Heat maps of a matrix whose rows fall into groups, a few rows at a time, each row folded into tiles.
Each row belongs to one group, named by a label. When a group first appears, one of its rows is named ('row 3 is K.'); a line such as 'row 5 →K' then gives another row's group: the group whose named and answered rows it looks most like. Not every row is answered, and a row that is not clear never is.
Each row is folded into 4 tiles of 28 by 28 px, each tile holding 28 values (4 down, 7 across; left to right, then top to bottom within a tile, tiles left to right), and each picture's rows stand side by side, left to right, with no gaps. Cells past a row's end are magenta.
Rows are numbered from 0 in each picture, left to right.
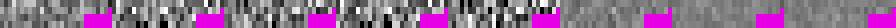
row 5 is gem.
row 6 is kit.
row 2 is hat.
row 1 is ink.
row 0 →kit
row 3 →ink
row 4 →hat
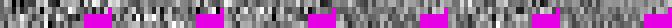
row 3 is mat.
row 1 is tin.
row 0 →hat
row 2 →tin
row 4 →kit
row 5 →mat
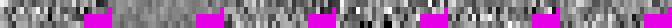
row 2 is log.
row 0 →tin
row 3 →ink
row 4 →tin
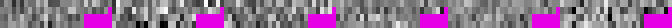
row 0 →hat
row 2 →mat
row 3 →tin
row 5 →tin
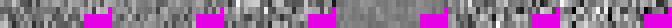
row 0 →mat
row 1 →gem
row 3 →kit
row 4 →kit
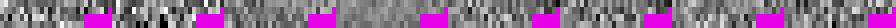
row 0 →tin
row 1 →ink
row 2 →mat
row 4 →log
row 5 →log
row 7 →hat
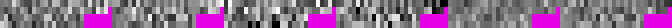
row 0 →mat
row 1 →mat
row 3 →log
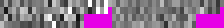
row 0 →mat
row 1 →log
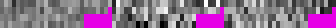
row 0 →hat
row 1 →ink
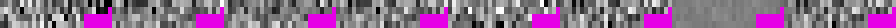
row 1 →hat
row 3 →hat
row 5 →hat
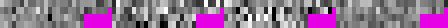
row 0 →tin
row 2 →tin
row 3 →kit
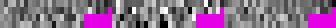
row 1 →ink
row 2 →log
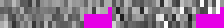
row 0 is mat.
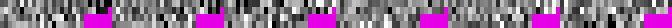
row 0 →log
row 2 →hat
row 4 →mat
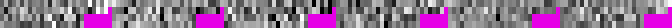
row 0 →mat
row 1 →tin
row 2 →log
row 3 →hat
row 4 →tin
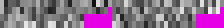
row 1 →mat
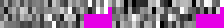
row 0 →mat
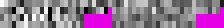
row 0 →tin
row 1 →kit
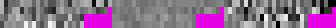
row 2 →log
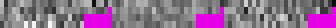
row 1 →kit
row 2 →log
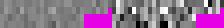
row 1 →ink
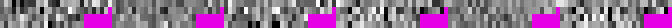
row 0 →hat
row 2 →ink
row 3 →tin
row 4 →mat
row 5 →tin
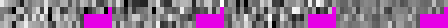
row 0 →tin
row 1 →hat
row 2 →hat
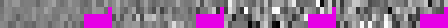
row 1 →tin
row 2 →ink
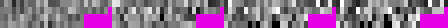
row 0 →hat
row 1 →tin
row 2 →ink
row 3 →ink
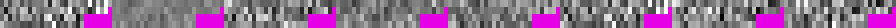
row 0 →mat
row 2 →tin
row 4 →mat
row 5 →mat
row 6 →tin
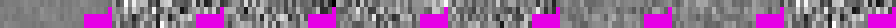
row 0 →kit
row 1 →kit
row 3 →mat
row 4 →log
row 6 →kit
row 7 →kit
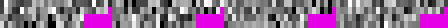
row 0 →ink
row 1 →hat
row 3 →kit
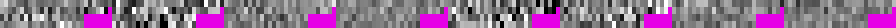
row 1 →ink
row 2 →mat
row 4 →log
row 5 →mat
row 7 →hat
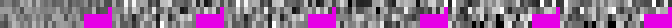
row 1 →kit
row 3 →hat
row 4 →ink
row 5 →ink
